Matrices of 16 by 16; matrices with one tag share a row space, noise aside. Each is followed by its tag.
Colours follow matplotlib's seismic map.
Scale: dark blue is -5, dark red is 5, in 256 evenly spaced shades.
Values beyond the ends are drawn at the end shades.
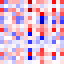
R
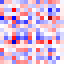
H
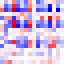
H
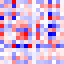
H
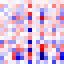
R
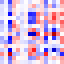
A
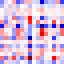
R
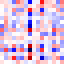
R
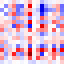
R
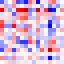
H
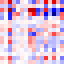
A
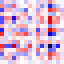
H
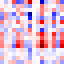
R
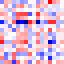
H
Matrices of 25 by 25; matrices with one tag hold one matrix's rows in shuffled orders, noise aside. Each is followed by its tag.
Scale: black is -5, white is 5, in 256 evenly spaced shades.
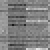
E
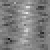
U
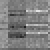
E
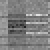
E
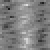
U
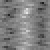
U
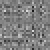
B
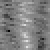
U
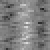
U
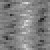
U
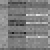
E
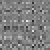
B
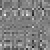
B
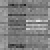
E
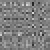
B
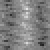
U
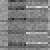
E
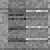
E
